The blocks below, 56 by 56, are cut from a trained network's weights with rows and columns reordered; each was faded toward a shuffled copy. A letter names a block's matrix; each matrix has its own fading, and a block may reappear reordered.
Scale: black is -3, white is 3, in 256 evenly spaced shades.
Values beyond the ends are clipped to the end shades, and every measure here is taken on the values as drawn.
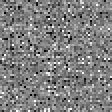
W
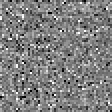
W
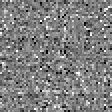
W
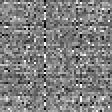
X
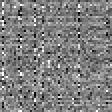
X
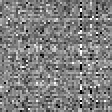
X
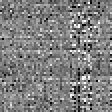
X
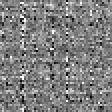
X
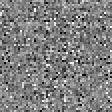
W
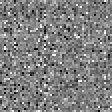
W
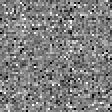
W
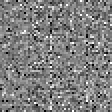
W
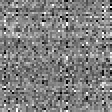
X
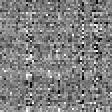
X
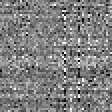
X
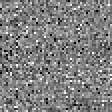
W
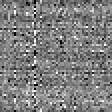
X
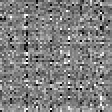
X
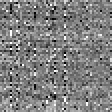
X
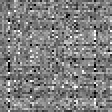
X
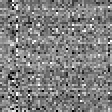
X
